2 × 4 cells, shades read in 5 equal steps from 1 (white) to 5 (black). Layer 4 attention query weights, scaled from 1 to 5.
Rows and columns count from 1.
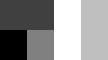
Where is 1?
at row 1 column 3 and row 2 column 3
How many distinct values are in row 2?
4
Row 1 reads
4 4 1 2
